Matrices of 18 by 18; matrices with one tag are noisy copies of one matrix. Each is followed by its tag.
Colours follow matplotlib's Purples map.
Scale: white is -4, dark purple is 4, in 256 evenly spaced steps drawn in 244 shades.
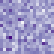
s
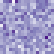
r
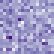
s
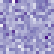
r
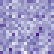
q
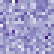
r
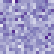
r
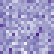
q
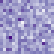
s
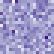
r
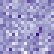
q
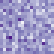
s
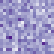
s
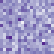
s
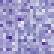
s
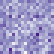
q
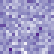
q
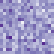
s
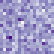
s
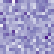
r
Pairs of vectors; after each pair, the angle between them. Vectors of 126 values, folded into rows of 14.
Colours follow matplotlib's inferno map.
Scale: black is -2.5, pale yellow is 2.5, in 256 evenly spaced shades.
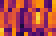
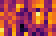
nearly parallel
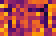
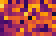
orthogonal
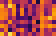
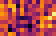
nearly parallel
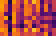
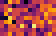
partly opposed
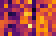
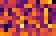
orthogonal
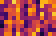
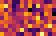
partly opposed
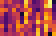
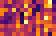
nearly parallel
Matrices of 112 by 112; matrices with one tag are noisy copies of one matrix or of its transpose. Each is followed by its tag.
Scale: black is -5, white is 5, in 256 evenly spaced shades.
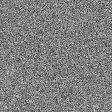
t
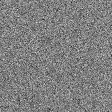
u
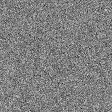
t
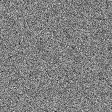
u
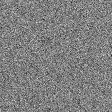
u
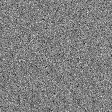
u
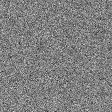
u
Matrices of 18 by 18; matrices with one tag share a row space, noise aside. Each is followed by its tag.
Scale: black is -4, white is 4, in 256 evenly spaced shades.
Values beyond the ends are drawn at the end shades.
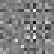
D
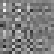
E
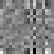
D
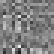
E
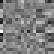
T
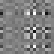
D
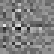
E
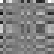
T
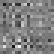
E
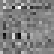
E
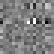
D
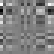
T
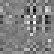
D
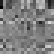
T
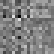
E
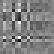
E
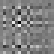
E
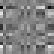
T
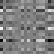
T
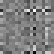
D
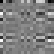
T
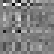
E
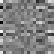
T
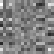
T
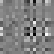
D
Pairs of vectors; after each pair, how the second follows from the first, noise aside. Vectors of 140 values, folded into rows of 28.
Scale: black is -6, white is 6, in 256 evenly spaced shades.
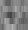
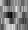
scaled up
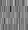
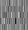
wrapped around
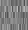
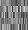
scaled up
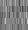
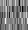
scaled up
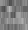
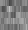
copied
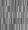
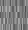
wrapped around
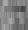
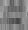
wrapped around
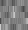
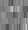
wrapped around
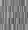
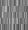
wrapped around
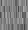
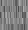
copied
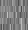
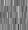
wrapped around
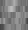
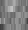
copied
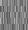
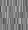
wrapped around
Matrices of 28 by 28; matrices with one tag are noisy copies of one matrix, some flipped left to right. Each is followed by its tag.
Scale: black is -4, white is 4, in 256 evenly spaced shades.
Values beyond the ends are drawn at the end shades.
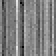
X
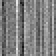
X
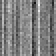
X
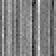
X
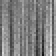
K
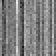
X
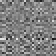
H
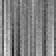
K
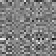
H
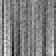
K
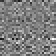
H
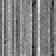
X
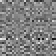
H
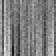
K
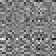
H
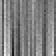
K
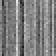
X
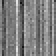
X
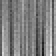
K
